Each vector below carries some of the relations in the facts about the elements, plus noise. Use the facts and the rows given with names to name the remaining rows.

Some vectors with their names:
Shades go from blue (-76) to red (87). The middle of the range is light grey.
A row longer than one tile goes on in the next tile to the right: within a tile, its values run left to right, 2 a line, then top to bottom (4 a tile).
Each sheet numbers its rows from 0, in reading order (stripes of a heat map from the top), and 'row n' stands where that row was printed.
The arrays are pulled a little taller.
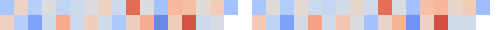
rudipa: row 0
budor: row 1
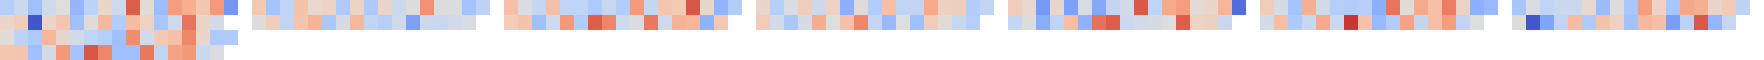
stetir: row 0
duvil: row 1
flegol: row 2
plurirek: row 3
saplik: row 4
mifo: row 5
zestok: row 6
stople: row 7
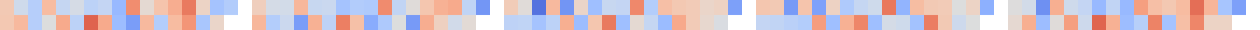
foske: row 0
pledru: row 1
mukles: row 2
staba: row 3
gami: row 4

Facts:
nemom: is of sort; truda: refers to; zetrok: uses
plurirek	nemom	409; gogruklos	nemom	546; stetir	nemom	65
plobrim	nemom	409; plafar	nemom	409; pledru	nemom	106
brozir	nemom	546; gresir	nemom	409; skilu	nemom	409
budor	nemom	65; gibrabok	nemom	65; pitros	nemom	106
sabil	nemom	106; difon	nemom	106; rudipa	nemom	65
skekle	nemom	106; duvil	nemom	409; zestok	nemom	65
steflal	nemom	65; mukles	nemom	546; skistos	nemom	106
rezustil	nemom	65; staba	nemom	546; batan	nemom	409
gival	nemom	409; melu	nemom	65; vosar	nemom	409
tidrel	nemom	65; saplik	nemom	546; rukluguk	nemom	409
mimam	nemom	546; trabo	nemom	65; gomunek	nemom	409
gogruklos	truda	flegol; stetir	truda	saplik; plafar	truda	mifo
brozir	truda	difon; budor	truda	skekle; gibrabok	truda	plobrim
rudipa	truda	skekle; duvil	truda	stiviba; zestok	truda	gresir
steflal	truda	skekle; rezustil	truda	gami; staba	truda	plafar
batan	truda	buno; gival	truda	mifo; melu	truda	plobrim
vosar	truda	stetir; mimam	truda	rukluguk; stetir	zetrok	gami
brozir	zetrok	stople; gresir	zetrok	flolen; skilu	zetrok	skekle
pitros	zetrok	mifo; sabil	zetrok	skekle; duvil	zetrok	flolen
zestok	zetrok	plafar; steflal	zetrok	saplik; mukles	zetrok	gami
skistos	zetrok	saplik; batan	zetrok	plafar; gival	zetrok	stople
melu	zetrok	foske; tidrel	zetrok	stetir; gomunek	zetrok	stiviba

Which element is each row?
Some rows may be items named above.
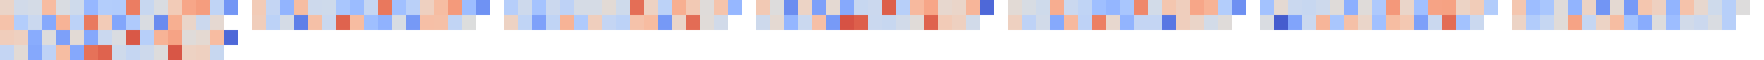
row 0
pledru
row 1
difon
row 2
steflal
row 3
saplik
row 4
pitros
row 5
zestok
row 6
batan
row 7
saplik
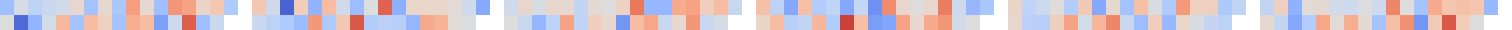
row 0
zestok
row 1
brozir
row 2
gibrabok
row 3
buno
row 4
plafar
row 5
rezustil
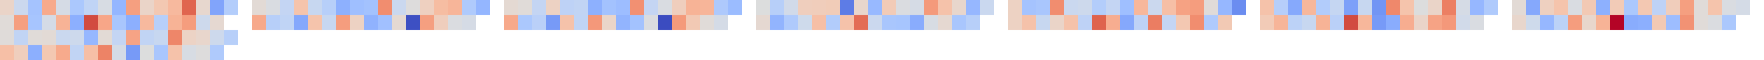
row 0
flolen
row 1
skekle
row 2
skekle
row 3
gresir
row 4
stiviba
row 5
buno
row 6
rukluguk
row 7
vosar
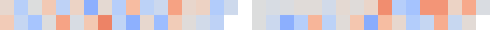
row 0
plurirek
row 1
melu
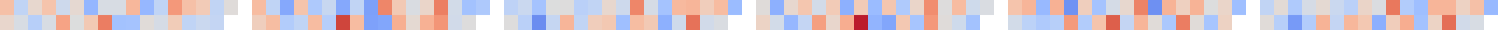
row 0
plobrim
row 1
buno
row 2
tidrel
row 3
rukluguk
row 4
gogruklos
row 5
trabo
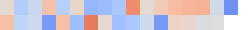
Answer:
skistos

